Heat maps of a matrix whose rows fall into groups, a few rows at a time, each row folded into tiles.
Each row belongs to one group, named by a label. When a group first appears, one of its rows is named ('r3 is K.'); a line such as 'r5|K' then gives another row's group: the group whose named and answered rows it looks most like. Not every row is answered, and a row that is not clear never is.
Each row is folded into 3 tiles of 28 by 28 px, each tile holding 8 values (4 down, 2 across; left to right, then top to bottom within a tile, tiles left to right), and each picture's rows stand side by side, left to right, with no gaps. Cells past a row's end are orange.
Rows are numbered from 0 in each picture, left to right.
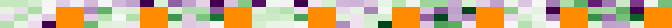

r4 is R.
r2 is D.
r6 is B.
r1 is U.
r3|D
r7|D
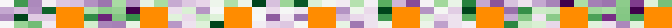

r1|D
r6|U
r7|D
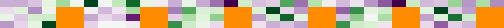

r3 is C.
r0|R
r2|U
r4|U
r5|C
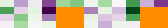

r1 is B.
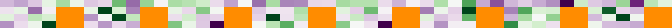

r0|R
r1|C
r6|U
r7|C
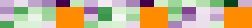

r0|U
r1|U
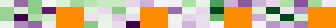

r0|D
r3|C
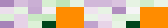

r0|R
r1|R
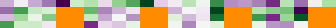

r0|U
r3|D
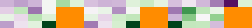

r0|R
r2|U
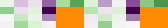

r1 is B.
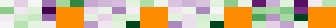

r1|R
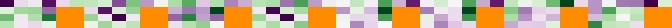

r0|D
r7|U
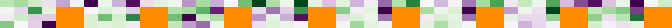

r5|B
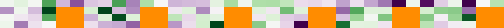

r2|R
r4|U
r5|D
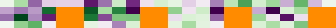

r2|B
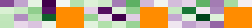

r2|C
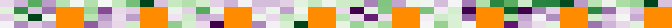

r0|C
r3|R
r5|B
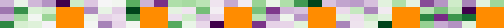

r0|U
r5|D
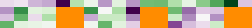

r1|B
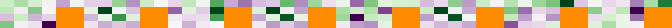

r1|C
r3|C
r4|D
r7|B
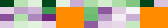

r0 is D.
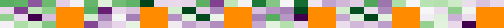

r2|C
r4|C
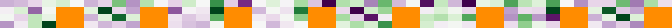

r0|R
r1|C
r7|C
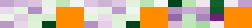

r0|R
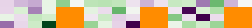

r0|R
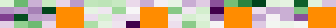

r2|B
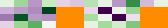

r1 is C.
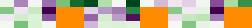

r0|B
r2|B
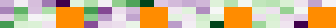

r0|U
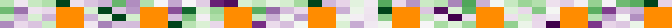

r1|C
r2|U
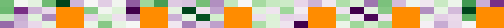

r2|C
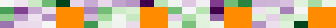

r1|U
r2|B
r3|R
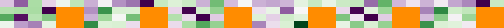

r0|D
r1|U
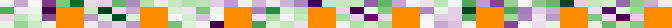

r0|B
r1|C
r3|U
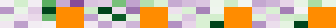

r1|C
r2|R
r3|R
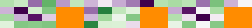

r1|U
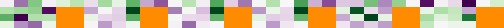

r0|D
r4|C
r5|D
